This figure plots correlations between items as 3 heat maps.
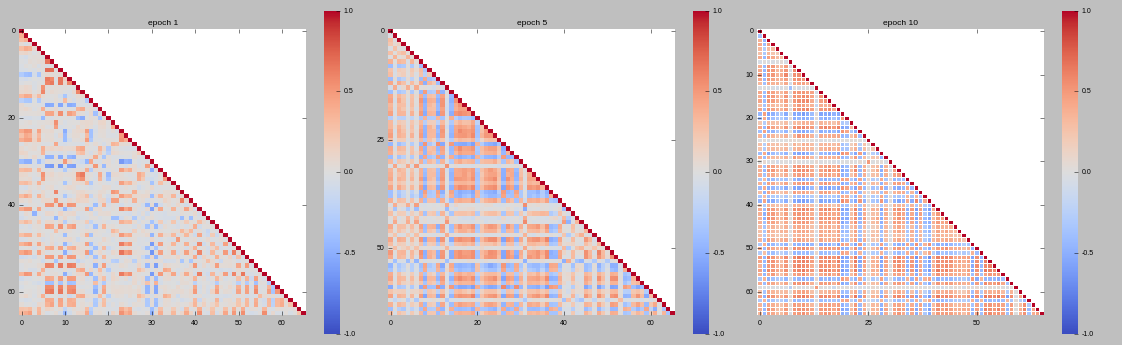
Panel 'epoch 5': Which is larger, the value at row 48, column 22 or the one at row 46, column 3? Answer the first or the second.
the first
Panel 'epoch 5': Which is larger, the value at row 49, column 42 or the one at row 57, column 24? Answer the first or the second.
the second
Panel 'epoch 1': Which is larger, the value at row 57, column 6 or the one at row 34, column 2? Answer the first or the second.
the first
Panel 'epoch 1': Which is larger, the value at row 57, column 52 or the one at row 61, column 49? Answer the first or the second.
the first
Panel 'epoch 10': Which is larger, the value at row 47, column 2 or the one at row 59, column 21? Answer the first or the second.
the first
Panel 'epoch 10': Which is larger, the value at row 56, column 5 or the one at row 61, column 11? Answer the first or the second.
the second
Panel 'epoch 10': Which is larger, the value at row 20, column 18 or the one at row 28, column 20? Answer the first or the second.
the second
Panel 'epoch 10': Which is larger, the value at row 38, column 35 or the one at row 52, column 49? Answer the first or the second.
the first
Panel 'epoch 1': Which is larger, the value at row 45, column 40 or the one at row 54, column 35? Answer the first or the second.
the first
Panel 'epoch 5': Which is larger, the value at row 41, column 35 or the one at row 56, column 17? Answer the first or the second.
the second
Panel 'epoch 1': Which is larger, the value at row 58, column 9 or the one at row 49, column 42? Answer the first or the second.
the second
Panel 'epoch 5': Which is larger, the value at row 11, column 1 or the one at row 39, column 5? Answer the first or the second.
the second
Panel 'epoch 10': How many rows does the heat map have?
66
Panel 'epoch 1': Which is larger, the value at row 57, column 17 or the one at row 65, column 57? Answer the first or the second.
the second
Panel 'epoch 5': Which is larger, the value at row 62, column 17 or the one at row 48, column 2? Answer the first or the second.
the second
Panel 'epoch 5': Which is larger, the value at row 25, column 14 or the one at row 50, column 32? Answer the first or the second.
the second
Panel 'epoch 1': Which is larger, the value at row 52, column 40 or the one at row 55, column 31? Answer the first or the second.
the first
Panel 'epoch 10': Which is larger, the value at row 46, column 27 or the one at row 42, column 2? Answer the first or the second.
the second
